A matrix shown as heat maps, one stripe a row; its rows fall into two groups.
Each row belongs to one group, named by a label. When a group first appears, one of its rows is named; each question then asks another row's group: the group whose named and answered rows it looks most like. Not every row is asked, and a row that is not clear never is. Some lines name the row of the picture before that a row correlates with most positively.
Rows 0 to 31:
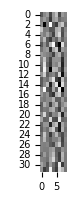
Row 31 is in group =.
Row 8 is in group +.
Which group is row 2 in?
=
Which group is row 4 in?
+
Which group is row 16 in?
+
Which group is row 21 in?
=
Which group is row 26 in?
+
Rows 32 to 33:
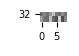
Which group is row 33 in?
=
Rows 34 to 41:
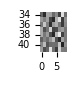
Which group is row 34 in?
=
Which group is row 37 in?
=
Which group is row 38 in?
+
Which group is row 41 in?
=
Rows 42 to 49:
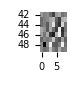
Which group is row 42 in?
+
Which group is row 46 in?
+
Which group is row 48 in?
=
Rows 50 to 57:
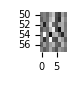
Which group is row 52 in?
=
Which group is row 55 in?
=
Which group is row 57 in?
=
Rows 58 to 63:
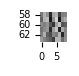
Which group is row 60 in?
+
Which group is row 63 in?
+
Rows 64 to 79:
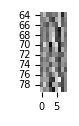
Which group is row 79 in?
+
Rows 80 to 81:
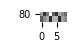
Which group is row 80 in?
=
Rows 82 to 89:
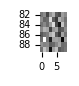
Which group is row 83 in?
=
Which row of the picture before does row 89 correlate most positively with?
81
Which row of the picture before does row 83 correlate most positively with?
80
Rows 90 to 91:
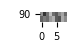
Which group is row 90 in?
=
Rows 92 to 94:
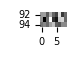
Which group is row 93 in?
=
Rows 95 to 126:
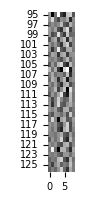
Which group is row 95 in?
=
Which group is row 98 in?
+
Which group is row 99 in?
=
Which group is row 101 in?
+
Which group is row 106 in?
+
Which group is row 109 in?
+
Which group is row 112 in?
=
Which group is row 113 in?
=
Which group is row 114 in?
+
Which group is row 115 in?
=
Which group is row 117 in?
+
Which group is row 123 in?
+
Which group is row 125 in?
=
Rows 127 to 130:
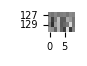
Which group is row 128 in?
=
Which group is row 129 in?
=
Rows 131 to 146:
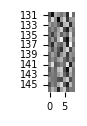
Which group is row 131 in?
=
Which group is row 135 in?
=
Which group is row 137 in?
=
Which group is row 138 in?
+
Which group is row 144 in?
+
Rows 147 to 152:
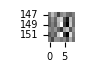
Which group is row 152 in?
=
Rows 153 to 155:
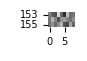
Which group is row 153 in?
=
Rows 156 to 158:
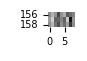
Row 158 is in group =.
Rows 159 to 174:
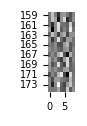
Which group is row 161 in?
=
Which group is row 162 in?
=
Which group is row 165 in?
+
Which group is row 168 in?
+
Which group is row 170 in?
+
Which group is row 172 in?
=
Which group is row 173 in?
=
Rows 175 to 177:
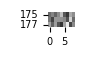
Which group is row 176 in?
=
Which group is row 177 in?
+
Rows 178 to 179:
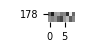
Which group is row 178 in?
=
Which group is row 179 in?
+
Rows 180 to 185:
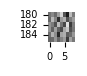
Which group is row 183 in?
+
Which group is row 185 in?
=
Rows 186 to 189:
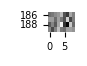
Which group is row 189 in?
=
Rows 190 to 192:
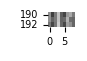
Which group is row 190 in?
=
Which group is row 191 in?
=
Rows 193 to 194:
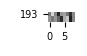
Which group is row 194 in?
+
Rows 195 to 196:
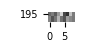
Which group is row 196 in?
=
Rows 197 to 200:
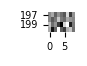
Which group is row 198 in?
=
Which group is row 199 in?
+
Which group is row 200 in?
=
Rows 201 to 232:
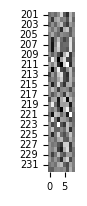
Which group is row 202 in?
=
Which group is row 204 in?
+
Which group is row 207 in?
=
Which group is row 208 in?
=
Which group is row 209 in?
+
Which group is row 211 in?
+
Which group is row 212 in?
=
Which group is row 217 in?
=
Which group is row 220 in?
+
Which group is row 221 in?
=
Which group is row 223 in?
=
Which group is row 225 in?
=
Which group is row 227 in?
+
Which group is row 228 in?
+
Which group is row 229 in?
=
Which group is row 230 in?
+
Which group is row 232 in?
=
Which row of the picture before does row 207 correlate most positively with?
200
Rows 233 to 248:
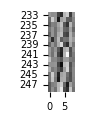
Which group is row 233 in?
+
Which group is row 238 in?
=
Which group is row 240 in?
+
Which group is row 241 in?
+
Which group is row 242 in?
+
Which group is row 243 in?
+
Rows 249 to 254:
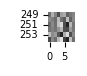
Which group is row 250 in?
=
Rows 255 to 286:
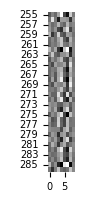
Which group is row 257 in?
=
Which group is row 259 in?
=
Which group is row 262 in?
+
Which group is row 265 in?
=
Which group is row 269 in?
=
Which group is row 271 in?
=
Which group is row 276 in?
=
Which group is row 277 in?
=
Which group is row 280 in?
+
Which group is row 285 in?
+
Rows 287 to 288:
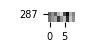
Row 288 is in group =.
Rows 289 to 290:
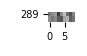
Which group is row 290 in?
+
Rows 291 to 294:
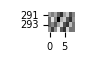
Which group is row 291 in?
+
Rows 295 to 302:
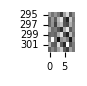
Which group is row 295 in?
+
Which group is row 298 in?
+
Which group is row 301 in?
=
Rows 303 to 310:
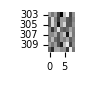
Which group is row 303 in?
+
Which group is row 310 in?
=
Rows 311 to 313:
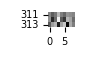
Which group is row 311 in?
=
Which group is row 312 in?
=
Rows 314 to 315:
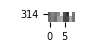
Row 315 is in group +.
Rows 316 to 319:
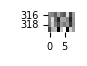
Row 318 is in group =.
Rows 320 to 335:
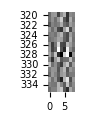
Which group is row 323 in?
+
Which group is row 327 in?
=
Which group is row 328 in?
+
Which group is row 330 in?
+
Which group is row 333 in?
+
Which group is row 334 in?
=
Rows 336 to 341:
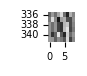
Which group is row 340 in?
=
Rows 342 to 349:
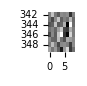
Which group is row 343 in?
=
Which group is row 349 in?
+
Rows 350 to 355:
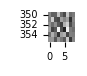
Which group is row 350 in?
=
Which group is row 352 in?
+
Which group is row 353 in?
=
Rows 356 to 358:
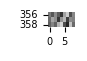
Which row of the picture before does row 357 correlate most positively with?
354
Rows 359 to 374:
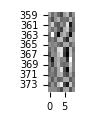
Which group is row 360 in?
=
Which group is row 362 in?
+
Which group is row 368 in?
=
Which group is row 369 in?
=
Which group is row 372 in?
+
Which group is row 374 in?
+
